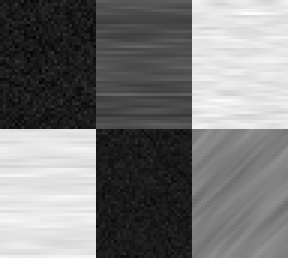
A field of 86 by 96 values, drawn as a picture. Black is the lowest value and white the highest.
The table splits into 2 rows of 3 panels. Panel 1,1: very low, fine-grained, faint in contrast. Panel 1,2: low, streaked across, faint in contrast. Panel 1,3: very high, streaked across, faint in contrast. Panel 2,1: very high, streaked across, faint in contrast. Panel 2,2: very low, fine-grained, faint in contrast. Panel 2,3: middling, slanting up to the right, faint in contrast.
